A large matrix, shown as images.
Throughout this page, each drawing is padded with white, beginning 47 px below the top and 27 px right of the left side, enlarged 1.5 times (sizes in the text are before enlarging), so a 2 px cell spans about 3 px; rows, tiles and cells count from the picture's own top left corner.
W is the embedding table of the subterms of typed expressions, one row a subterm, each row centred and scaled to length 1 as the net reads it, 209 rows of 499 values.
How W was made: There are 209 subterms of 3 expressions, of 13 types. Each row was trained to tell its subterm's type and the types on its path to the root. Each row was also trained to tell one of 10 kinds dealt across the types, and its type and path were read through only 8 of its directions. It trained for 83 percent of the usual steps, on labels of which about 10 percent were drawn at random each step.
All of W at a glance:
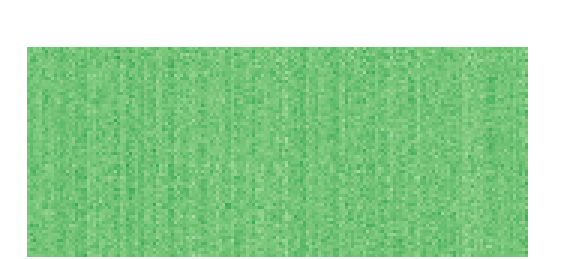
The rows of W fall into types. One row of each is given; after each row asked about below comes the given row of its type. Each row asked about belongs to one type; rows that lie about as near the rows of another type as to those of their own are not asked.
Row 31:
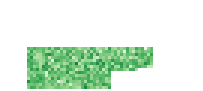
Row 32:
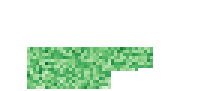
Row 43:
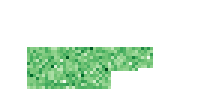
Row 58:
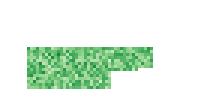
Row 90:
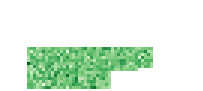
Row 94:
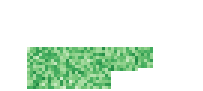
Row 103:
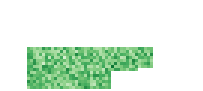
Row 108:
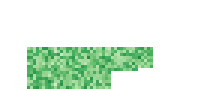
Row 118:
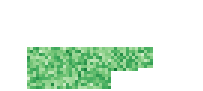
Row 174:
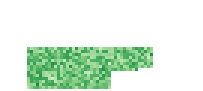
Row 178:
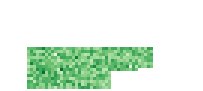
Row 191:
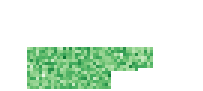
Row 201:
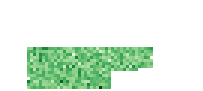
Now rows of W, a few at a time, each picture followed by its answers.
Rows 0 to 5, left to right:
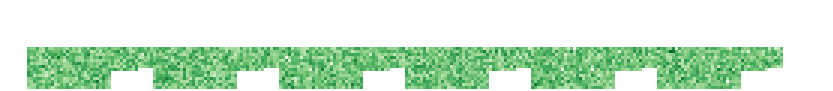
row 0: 174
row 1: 31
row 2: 201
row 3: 103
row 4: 178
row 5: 90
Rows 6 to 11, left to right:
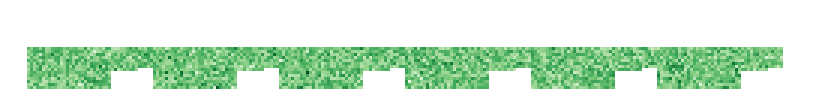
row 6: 94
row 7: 58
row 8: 58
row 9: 201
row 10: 174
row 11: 191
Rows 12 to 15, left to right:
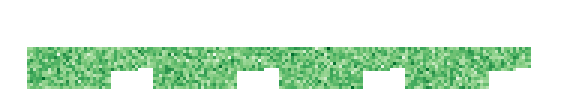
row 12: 94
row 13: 108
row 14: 201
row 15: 178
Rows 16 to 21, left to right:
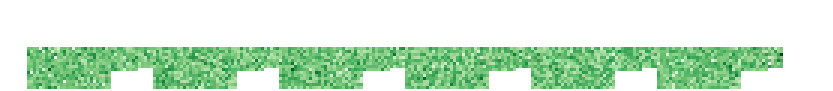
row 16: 43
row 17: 178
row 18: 178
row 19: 31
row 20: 174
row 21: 32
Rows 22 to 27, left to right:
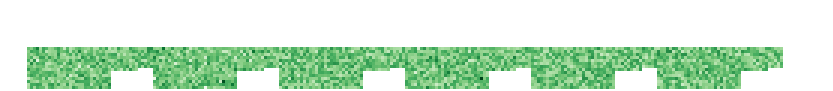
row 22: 201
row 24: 31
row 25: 201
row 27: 174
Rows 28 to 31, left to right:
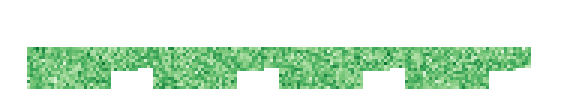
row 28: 118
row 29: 103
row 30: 178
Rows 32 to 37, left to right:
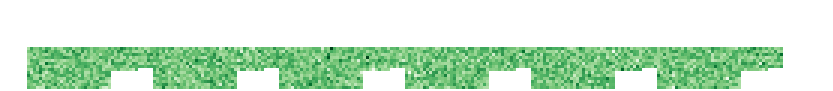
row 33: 103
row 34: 43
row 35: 32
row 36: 201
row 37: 32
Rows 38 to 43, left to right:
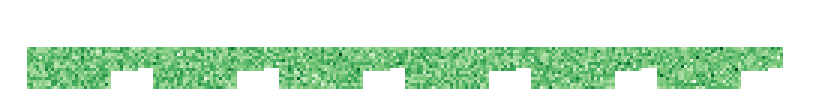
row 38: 191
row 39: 178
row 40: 191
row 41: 58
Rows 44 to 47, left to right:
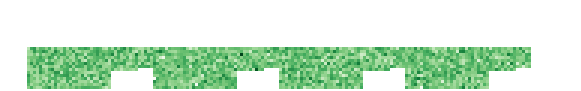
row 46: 94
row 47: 32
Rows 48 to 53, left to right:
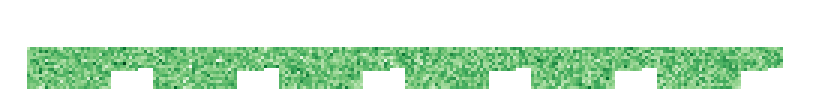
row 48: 32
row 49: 201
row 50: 32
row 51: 58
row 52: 90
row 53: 90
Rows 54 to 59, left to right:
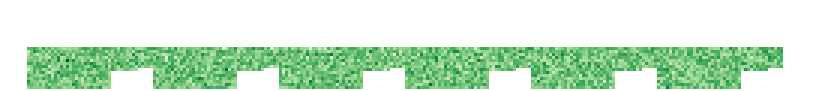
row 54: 90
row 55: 90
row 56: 43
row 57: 94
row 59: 108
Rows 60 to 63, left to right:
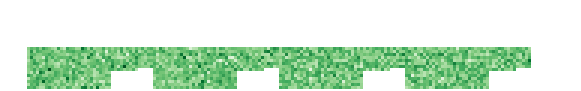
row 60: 178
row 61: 201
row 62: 178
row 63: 174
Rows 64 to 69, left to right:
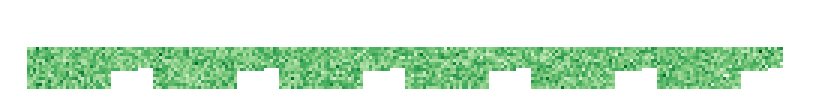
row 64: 58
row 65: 108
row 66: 58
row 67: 174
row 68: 178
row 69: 178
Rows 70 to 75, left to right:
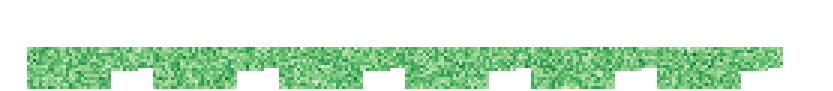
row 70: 201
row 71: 191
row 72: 174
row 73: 178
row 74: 90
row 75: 191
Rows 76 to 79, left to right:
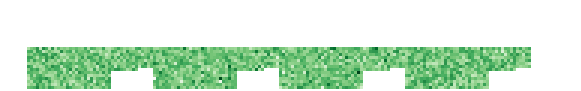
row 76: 118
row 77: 201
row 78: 43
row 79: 178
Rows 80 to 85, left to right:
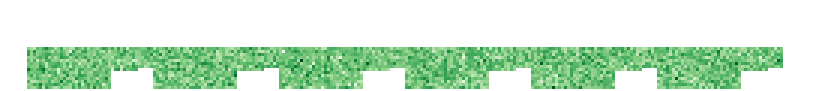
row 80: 58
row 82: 90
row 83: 90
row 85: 174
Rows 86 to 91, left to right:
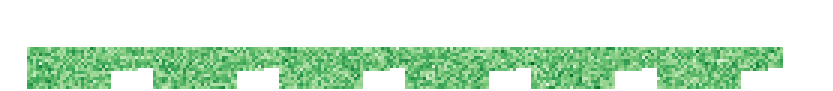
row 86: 31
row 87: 191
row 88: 90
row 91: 174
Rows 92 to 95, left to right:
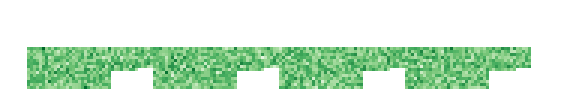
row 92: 31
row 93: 191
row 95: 31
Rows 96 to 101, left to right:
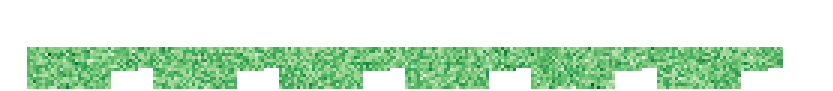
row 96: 174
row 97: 201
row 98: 103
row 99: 118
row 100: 90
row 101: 174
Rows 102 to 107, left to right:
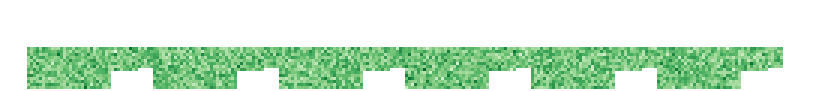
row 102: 58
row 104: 58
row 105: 191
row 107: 90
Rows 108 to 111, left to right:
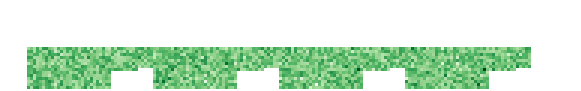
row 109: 94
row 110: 201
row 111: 201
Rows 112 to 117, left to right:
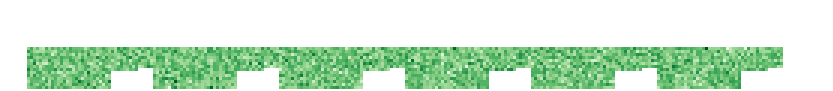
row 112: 103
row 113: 32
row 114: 90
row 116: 108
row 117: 118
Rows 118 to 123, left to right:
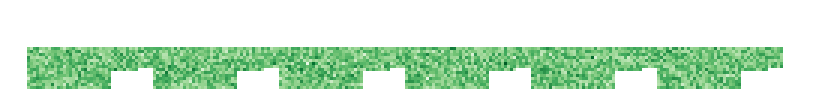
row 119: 31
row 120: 191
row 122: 108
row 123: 118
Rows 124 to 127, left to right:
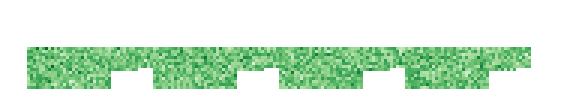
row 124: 118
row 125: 94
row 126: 174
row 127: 108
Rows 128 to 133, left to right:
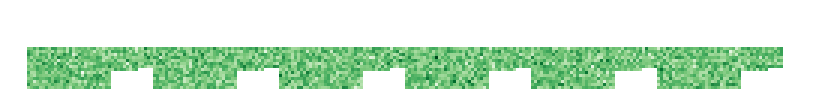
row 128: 191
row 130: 32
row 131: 31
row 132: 178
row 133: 108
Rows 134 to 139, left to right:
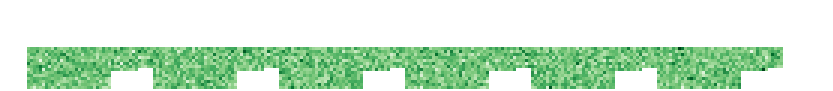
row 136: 201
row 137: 108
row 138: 103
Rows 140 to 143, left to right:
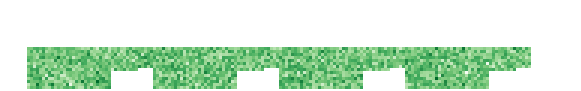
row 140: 118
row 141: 174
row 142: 31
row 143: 174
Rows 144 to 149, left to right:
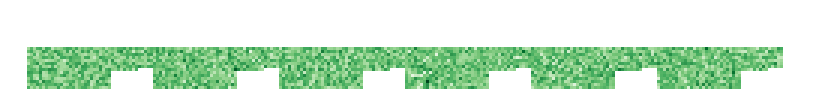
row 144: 108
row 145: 178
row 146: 31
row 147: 32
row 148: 174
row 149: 201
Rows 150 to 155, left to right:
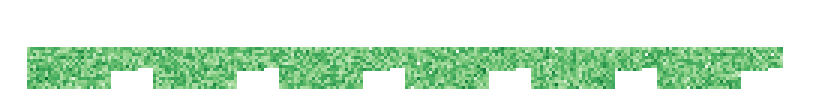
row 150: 31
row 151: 32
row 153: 32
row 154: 118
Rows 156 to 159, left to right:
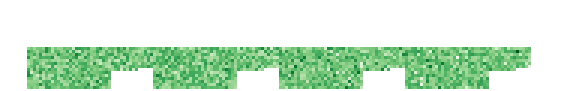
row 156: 43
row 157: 90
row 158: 43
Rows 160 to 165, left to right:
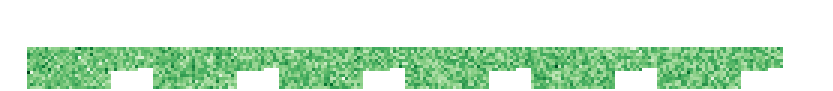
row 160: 43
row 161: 90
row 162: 178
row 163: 103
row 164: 118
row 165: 31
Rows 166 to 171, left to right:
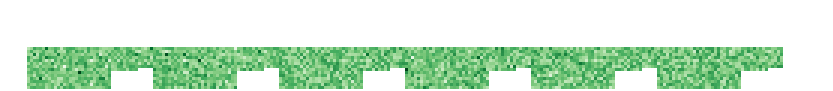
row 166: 118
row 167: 103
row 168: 103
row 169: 58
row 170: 174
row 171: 103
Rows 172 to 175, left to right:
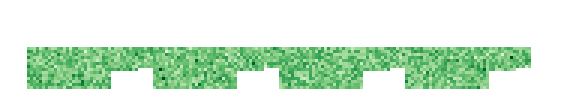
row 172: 108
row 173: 118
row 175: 90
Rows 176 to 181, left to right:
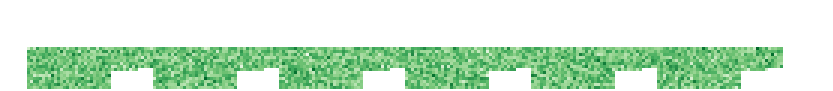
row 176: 174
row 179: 201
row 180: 191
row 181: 94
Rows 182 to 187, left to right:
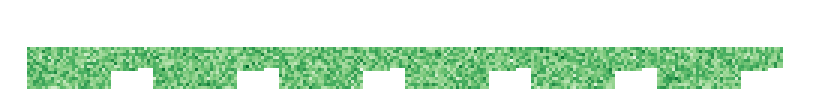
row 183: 108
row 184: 103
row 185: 58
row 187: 31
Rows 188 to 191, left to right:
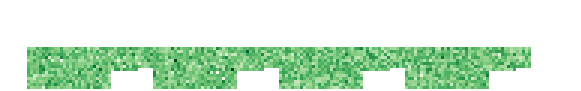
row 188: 58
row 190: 94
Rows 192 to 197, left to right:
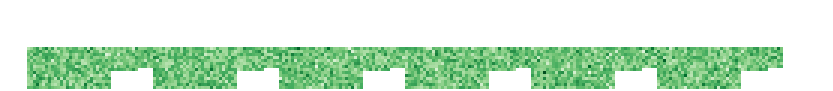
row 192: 94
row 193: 108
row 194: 201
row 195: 178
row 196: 58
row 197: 108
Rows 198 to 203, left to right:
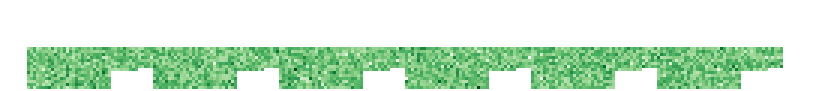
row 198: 201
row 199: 108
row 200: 118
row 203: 31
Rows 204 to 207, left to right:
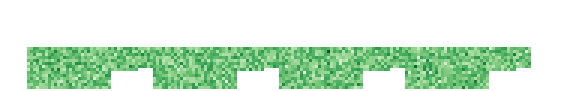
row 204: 94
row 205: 103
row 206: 108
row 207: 174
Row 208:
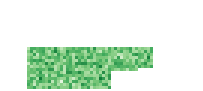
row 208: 31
